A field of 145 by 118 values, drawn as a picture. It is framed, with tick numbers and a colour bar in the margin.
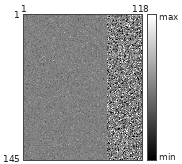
A vertical seam about 70% of the way across splits the table, and the left part is calmer. A few values lie far out on both sides of the bulk. No overall slope runs across the table. The texture is fine-grained noise. The halves do not mirror each other.
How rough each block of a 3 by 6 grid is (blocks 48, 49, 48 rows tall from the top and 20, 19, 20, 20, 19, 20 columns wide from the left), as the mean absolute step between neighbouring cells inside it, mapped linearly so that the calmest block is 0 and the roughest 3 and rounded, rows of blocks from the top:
000023
000023
000023
